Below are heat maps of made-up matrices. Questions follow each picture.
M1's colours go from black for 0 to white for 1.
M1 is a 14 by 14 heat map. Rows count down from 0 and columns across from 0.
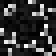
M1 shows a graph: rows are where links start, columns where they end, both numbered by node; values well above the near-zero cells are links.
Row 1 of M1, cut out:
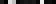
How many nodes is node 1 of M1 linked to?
3
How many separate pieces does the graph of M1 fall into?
2
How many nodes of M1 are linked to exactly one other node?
2
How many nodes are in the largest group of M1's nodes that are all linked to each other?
4
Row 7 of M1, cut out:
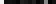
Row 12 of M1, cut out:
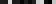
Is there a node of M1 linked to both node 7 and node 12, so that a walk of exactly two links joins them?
no
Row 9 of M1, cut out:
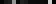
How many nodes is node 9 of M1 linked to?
2
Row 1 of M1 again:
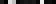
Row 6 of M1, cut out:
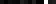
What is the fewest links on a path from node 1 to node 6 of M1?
4
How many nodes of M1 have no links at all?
1
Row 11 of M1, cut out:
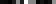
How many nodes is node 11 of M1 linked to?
5
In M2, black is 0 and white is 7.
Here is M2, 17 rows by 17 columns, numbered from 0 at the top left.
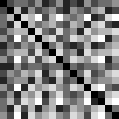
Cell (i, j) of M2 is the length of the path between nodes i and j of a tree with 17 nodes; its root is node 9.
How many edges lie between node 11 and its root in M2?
2
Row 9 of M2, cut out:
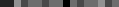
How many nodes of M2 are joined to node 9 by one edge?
2
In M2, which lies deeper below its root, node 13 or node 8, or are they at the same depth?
the same depth
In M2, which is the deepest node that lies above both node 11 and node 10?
0
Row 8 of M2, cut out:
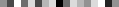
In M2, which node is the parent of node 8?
15
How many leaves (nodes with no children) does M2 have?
9
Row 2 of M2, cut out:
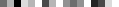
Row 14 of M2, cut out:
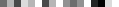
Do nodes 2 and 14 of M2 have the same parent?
yes
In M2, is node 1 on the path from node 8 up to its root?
yes
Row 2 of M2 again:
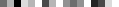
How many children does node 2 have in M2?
0
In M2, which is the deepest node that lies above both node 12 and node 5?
1
